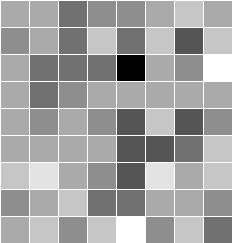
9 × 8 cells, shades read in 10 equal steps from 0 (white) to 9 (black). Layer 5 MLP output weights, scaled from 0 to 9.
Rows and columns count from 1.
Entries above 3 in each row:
3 4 5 2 5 3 2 4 3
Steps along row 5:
up down up up down up down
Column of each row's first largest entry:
3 7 5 2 5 5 5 4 8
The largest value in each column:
4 5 5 5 9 6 6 5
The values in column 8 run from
0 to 5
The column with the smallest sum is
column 8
